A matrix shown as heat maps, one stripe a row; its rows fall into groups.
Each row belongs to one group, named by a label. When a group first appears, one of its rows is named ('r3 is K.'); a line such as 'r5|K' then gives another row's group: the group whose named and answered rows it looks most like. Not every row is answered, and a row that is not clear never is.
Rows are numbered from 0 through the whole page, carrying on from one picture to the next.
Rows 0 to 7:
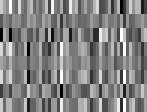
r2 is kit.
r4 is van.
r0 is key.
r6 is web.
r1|web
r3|van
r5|van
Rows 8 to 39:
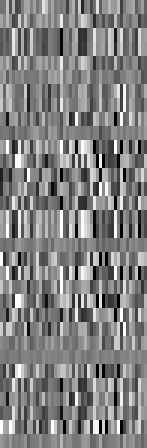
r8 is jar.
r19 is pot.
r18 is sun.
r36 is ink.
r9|sun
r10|ink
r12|sun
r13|van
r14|van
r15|van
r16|ink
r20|web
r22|ink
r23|sun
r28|van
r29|pot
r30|ink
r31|van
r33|ink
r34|pot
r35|ink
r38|key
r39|van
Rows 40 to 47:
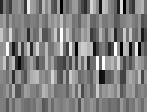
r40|web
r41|van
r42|van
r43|sun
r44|jar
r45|key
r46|jar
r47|pot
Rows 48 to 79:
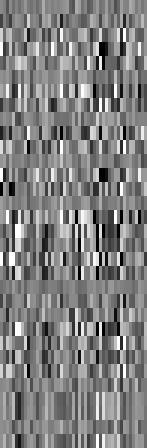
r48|ink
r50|van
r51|key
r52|pot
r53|sun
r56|jar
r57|web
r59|van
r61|kit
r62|van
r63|sun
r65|pot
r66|key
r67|pot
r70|ink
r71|pot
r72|van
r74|van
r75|sun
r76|jar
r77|jar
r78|sun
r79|jar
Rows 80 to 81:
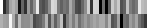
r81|key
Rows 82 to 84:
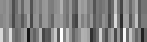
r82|sun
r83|sun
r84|van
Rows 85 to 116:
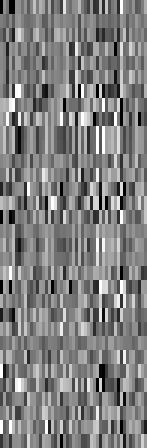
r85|kit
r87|pot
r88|ink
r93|sun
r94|jar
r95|jar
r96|sun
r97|jar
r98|web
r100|kit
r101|jar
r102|jar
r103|jar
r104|key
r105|kit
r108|sun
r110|van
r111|key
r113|web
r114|jar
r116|web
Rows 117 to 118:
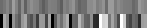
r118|kit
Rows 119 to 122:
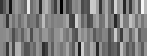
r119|web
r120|ink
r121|sun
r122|pot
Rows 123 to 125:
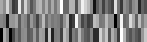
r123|sun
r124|ink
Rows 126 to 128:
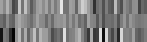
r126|sun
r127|pot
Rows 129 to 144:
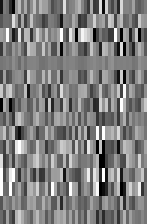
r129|kit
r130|ink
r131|sun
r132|web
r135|van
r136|kit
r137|pot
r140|key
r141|key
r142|key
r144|pot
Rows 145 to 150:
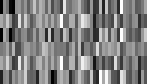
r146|sun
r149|sun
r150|kit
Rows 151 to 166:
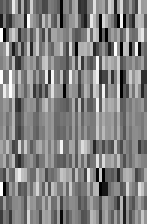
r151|ink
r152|web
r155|jar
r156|key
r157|key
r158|jar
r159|jar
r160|jar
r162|jar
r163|pot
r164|key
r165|web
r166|web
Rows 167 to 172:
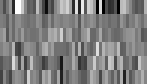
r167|pot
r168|pot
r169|van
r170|jar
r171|ink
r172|web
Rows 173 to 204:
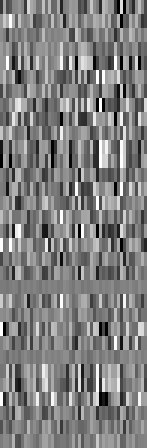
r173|web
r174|key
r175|ink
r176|sun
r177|sun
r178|jar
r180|pot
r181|ink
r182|van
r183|kit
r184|kit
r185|pot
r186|ink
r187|jar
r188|van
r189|pot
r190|key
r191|web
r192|pot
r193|ink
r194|van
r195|sun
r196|key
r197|sun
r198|ink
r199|jar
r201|key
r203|web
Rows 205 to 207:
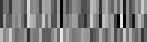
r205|web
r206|web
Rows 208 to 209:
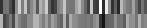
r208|kit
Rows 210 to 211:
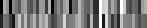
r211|kit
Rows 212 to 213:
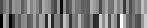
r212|web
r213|kit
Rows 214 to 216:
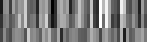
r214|kit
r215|kit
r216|web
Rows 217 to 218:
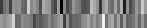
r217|web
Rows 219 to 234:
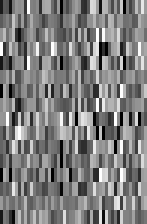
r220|ink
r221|jar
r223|web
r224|jar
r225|kit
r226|jar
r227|sun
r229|ink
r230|web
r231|kit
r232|ink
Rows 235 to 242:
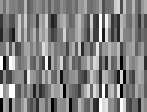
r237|kit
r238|jar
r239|key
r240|web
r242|kit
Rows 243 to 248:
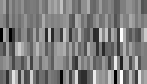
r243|van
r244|ink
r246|pot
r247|sun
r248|ink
